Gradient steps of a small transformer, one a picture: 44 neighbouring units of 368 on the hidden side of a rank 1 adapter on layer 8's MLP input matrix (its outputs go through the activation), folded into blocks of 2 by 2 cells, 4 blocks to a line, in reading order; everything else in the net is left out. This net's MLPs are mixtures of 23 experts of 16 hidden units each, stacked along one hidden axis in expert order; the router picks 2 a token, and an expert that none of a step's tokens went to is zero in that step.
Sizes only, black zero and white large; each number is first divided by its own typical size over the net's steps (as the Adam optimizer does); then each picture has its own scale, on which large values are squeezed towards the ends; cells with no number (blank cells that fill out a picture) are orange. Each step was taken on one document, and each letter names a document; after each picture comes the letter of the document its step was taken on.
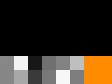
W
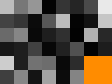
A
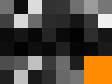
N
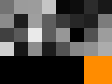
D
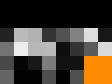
D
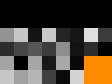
A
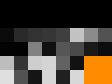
A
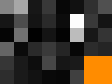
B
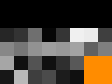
B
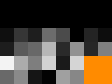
W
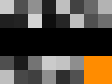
W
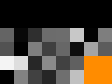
D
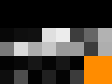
B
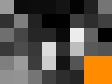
B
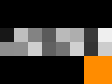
D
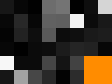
N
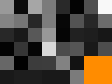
N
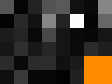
N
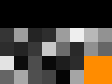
B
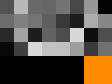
D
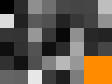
A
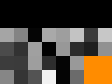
A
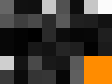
N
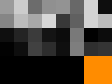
D
